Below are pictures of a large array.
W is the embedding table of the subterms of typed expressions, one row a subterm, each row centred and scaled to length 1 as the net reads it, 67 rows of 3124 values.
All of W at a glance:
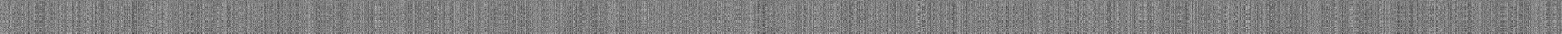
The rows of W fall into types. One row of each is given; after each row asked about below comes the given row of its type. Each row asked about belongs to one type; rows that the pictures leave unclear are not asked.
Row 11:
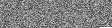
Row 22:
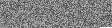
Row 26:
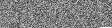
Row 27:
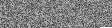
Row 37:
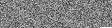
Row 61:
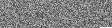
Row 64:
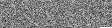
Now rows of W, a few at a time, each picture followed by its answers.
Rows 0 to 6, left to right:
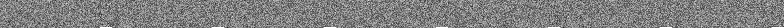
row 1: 11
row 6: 11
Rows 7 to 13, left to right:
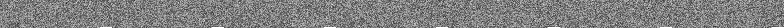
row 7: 26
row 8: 11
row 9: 64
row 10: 27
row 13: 11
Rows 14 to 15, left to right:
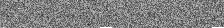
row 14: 22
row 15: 61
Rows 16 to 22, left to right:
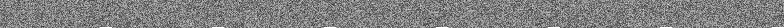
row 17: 27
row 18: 26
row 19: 37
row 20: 37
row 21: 64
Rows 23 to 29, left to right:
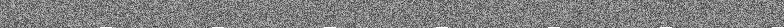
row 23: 27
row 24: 27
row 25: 22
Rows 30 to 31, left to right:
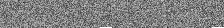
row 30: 22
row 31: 11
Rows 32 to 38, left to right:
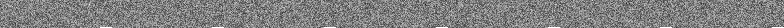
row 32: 61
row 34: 26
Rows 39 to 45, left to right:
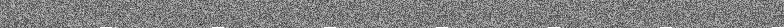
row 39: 27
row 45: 22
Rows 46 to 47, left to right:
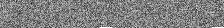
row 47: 37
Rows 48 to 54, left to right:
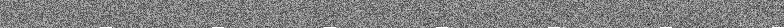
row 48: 22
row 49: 27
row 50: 11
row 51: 37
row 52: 61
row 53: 22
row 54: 64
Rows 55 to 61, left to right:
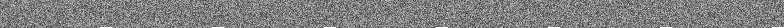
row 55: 64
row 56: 22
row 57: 61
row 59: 27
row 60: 61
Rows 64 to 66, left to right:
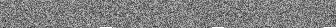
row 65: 27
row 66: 22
